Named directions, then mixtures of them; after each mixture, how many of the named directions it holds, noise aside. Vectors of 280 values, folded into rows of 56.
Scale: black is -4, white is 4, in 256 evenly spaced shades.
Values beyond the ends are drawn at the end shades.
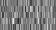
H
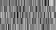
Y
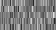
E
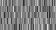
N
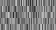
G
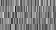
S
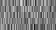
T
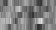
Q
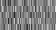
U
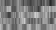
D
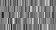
three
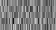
one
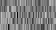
three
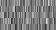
two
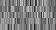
three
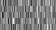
two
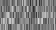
three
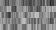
one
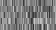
two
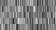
three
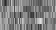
three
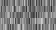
three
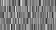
two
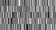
two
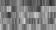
one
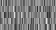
two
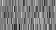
one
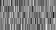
one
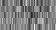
two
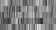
two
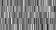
one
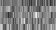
two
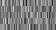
two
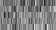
three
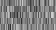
three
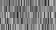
two
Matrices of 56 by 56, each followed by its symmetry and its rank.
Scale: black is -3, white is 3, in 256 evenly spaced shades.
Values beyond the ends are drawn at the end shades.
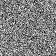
neither, full rank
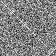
symmetric, full rank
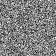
neither, full rank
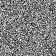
neither, full rank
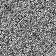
symmetric, full rank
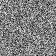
neither, full rank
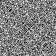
symmetric, full rank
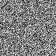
symmetric, full rank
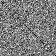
symmetric, full rank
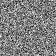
neither, full rank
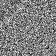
symmetric, full rank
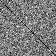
symmetric, full rank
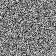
symmetric, full rank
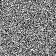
neither, full rank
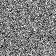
neither, full rank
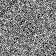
symmetric, full rank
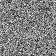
neither, full rank
